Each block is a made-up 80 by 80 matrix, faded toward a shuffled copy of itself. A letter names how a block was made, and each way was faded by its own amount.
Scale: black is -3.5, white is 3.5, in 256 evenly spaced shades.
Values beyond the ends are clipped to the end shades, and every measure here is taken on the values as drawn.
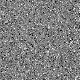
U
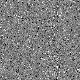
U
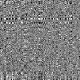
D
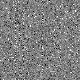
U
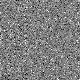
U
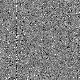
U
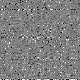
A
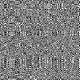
D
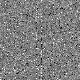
U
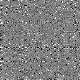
A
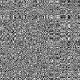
D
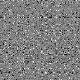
A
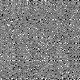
A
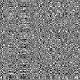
D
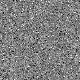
U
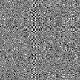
D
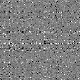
A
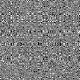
D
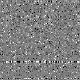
A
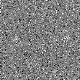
U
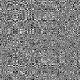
D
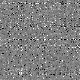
A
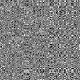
D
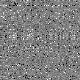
A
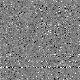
A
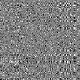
D
